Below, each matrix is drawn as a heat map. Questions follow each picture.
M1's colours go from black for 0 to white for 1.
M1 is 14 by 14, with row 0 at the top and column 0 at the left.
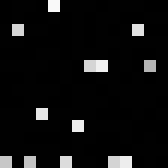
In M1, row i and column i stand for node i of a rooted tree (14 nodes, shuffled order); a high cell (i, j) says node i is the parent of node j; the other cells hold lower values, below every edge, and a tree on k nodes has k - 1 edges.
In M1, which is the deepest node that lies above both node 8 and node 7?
5
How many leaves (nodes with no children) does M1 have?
8
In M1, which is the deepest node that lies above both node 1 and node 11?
2
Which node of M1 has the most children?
13
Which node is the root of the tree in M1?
13
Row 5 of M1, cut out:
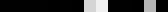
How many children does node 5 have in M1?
3
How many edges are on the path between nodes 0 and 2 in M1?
2
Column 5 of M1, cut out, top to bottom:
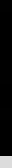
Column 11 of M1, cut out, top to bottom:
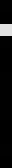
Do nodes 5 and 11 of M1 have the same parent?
no
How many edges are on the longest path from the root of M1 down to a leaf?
2
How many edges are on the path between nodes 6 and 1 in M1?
4
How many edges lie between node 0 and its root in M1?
1
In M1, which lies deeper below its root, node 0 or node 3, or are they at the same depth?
node 3
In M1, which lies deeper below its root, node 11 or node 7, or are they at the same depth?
the same depth
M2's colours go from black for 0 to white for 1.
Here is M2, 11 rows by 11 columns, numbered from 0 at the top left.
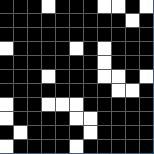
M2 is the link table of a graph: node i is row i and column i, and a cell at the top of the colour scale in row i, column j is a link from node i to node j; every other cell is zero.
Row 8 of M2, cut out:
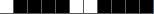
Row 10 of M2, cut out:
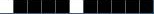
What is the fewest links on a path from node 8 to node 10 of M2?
2
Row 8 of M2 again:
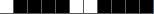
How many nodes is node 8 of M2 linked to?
3
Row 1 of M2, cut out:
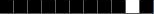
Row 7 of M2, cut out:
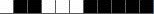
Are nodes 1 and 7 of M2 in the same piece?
yes
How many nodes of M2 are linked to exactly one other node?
2
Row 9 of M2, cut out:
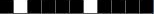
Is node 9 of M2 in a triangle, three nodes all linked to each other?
no
